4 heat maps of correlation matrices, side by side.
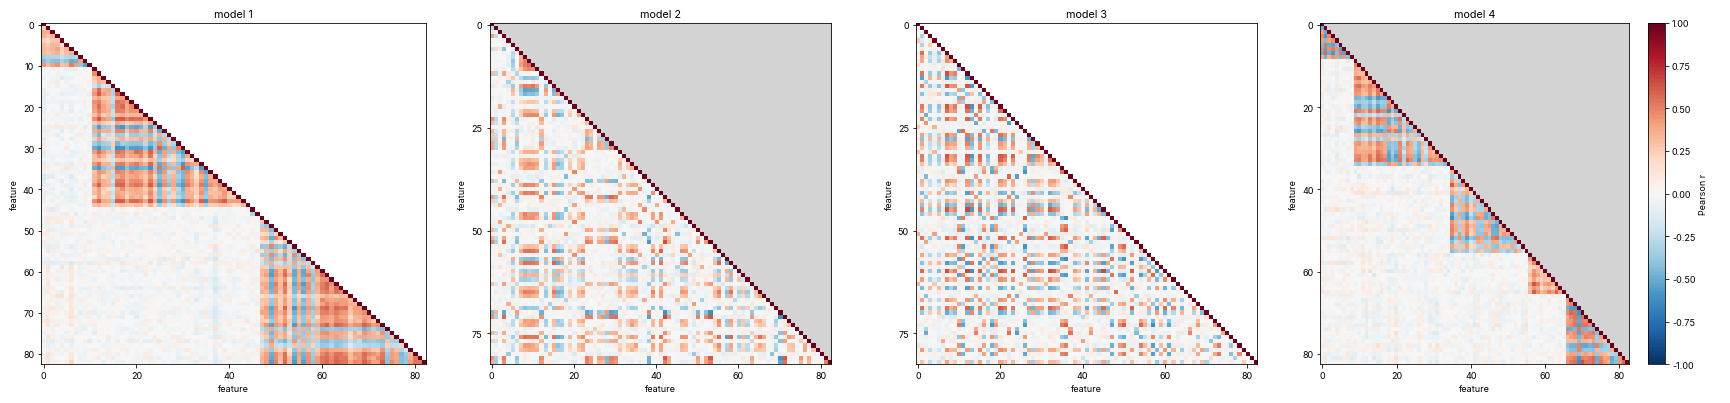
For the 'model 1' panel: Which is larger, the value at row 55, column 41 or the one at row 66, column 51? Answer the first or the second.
the second
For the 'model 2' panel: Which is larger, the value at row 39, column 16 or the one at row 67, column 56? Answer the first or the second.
the second
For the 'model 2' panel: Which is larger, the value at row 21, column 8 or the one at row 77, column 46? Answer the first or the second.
the first
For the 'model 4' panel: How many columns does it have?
83
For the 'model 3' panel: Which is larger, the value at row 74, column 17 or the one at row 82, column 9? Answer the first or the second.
the second
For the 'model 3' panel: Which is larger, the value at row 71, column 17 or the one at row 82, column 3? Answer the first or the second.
the first
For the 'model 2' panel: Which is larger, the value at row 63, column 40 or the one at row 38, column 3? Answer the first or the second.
the first
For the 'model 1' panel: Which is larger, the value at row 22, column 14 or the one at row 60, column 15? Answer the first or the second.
the first
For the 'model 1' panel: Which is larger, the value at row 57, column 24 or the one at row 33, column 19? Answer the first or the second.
the second
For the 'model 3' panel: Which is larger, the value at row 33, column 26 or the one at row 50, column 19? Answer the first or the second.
the second
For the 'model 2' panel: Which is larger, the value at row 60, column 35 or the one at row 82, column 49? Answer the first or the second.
the second
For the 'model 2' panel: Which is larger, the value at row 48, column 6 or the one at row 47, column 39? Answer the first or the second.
the second
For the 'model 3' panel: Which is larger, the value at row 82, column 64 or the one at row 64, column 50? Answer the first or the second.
the second
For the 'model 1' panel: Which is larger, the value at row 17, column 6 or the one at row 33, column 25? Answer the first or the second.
the first
